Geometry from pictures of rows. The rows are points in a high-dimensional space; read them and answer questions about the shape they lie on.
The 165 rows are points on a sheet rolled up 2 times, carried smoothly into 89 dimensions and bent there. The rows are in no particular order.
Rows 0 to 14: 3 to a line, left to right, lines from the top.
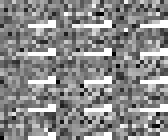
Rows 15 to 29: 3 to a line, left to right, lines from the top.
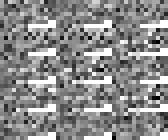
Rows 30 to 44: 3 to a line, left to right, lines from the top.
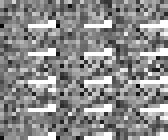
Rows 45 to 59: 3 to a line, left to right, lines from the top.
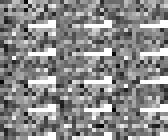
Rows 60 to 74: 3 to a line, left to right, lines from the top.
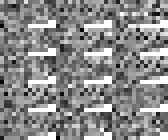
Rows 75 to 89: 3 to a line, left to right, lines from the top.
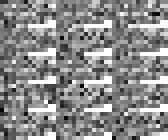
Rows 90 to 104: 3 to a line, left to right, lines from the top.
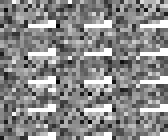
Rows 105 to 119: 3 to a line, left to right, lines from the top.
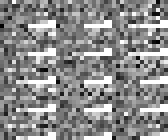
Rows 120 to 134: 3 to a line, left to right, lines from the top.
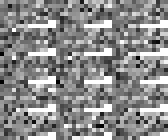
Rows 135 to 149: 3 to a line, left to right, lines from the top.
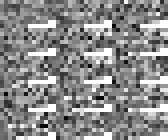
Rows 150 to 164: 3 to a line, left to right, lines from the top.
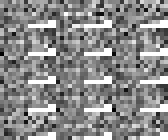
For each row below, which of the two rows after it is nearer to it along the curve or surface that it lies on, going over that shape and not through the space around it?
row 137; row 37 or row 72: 37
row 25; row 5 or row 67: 67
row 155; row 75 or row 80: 80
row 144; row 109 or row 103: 103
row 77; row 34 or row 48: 48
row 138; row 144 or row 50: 50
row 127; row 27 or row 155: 155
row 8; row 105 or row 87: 105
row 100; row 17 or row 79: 79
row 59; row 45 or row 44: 44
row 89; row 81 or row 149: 81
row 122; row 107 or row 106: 106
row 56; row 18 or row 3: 18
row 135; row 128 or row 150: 150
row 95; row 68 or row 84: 84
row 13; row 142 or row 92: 92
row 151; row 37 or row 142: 142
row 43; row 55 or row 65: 65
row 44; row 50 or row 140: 140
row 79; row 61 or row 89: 89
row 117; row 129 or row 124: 129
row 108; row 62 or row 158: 62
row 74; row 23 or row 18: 23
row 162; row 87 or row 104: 87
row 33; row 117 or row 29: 29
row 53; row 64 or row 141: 64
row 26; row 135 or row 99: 99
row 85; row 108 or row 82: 108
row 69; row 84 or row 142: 142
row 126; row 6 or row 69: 69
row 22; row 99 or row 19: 99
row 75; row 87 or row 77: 87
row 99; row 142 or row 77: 142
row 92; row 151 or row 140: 140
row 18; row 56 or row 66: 56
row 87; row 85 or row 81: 81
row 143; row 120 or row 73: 73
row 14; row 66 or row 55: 55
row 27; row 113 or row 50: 50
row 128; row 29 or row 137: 137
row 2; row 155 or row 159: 155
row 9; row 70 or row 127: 127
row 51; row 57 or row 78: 57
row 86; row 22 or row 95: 95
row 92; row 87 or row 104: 87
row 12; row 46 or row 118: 46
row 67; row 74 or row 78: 78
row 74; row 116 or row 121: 116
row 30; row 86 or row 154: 154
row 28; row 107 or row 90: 90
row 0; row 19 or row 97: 97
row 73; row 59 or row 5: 5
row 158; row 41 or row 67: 67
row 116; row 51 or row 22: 51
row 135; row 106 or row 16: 106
